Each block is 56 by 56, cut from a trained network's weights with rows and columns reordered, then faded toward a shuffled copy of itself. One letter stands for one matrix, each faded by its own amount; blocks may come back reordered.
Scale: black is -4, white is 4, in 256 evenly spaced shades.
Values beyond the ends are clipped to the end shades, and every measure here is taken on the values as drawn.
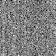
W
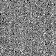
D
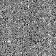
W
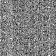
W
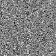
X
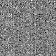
W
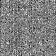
W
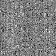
W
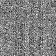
W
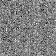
D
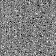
D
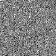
X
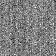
W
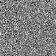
X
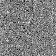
D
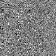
X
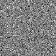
X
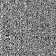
D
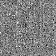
W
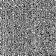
W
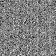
W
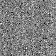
D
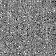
D
